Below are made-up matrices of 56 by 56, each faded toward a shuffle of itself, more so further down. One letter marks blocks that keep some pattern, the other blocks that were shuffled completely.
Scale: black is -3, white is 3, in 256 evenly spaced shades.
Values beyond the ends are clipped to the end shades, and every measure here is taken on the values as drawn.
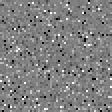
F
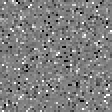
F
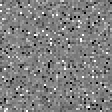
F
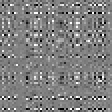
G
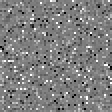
F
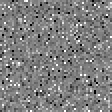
F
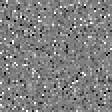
F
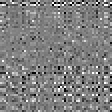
G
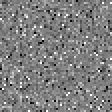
F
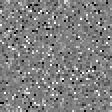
F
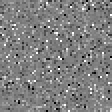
F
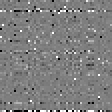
G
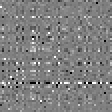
G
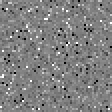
F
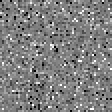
F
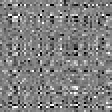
G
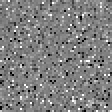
F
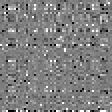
G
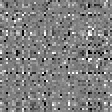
G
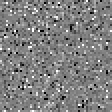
F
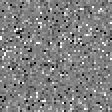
F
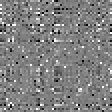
G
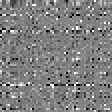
G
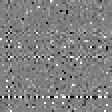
G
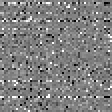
G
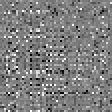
G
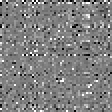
G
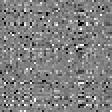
G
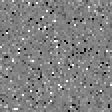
F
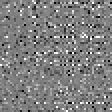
G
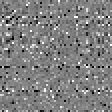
G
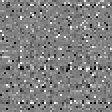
G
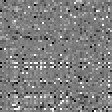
G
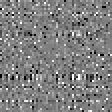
G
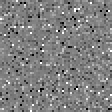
F
